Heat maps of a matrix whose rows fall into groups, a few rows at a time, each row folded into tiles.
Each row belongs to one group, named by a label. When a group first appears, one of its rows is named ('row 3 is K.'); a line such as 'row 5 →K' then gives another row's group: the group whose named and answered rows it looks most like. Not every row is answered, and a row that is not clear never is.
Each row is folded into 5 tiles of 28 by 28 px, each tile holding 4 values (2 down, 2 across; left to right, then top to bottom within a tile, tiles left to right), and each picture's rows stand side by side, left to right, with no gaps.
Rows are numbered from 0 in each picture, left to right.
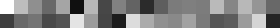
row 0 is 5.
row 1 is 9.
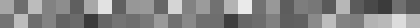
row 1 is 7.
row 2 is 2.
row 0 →7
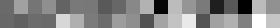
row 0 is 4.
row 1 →2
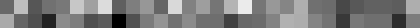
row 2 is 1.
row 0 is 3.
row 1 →7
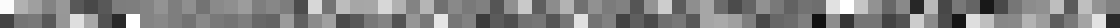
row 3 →7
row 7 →9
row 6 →5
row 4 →7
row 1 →3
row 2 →7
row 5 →1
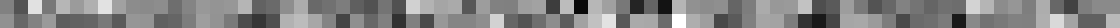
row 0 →7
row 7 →5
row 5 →3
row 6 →1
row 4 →2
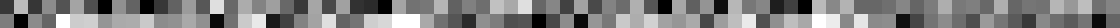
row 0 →4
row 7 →3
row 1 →9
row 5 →2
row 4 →4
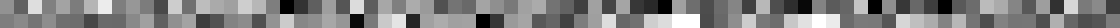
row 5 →2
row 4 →2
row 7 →5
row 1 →7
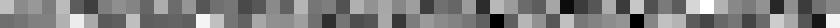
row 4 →9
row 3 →9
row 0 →5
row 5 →5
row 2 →3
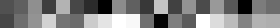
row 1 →4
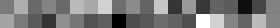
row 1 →4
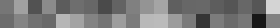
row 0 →4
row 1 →1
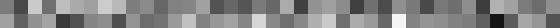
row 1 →2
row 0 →7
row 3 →9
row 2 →2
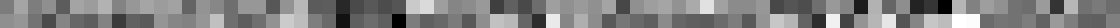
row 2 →1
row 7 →5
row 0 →3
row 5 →5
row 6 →2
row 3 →5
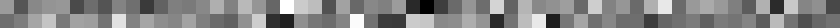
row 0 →2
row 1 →9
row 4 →7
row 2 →5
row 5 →5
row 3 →9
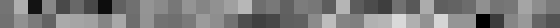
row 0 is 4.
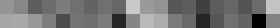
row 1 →1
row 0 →1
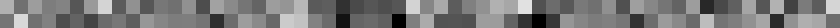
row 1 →9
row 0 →7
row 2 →1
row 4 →9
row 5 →9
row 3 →3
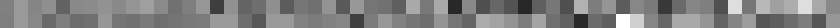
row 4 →4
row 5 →7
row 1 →5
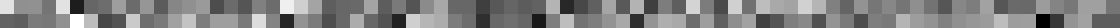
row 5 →7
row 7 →7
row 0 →5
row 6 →4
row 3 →1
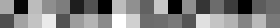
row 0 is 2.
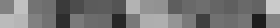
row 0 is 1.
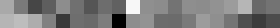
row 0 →1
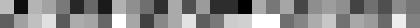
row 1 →2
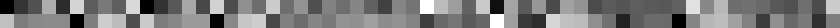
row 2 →4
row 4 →1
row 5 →1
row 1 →9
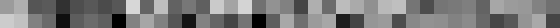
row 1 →3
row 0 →1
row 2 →7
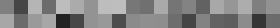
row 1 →3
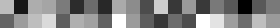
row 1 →4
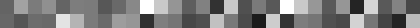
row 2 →5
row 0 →4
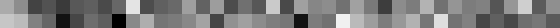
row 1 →9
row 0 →1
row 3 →7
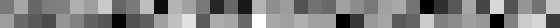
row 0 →3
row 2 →7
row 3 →9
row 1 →2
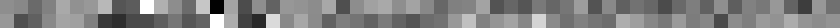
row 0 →3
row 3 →2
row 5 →4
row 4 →4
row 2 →3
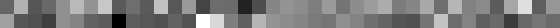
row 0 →3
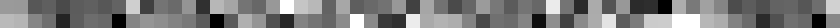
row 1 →9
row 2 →5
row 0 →1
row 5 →1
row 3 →1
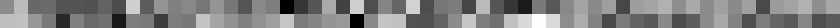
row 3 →2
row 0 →1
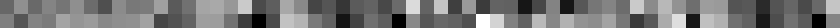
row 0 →4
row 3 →4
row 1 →3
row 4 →9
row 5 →1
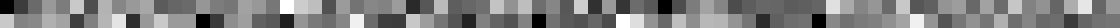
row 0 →9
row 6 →5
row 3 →3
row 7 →7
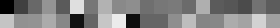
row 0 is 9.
